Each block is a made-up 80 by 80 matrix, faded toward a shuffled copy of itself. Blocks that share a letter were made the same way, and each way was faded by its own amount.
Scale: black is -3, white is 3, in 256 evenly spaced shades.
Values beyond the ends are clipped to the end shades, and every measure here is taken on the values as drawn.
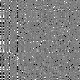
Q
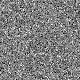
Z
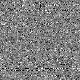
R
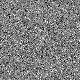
Z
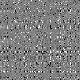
Q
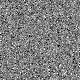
Z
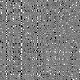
Q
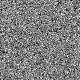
Z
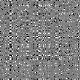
Q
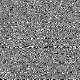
R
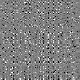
Q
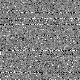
R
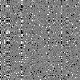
Q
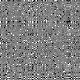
Q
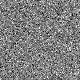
Z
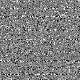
R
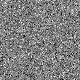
Z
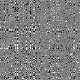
Q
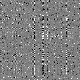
Q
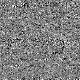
R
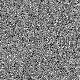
Z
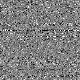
R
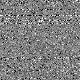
R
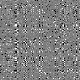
Q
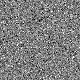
Z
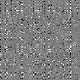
Q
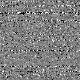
R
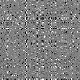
Q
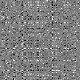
Q
